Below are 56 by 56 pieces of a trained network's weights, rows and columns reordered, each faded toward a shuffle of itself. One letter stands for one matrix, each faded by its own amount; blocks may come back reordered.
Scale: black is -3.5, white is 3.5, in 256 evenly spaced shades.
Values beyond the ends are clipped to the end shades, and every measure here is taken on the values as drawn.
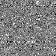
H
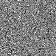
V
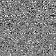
H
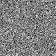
V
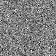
V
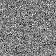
V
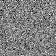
V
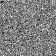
V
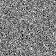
V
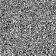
H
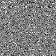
H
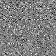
H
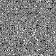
H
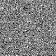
H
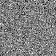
V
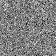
V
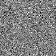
H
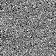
V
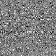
H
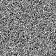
V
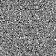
H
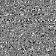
H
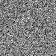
V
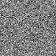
H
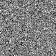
V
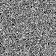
V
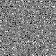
H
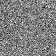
V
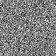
V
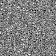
H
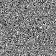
V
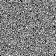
V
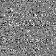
H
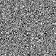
H
